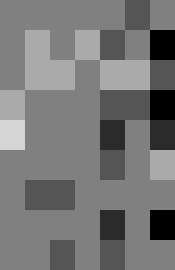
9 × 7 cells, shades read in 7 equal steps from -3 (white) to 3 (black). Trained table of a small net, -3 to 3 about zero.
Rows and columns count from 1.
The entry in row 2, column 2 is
-1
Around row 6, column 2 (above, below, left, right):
0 1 0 0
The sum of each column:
-3 -1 1 -1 7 1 11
